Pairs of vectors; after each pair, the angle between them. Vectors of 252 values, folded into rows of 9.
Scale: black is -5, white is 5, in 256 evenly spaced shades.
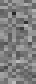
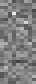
nearly opposite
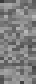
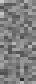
partly opposed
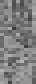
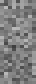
partly opposed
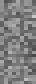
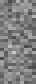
partly aligned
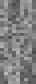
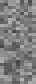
partly opposed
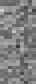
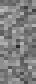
nearly parallel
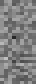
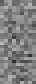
nearly parallel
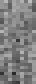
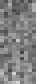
nearly opposite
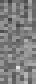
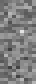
orthogonal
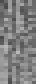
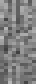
nearly opposite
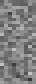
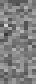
partly aligned
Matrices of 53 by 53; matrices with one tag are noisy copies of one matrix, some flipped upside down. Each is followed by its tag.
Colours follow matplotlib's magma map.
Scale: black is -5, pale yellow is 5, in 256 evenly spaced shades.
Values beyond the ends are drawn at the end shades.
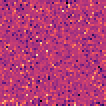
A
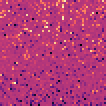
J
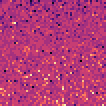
J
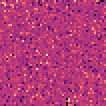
A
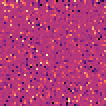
A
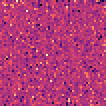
A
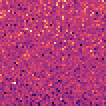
J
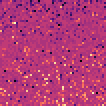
J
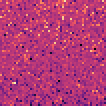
J
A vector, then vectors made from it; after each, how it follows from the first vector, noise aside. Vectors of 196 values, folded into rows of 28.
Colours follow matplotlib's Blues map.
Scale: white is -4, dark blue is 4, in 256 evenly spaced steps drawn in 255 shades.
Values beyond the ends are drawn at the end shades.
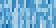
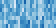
reversed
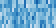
negated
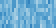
shrunk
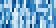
scaled up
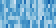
reversed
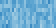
shrunk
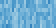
shrunk
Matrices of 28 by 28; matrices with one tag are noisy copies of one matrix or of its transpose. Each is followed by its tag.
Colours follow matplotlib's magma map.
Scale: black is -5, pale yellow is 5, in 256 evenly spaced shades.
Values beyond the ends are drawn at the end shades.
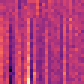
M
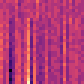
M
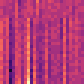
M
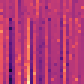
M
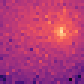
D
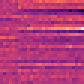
M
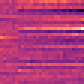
M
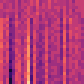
M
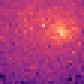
D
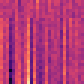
M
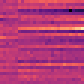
M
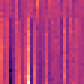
M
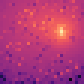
D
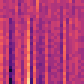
M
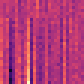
M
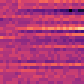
M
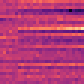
M
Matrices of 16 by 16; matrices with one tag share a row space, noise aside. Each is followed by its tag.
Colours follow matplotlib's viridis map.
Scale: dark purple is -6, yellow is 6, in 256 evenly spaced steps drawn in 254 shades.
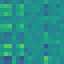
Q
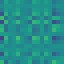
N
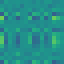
N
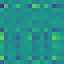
N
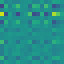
N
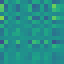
N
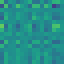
N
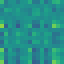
N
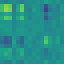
Q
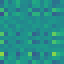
N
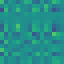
N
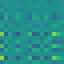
N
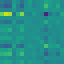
Q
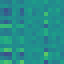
Q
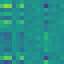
Q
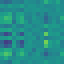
Q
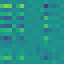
Q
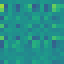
N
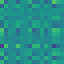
N
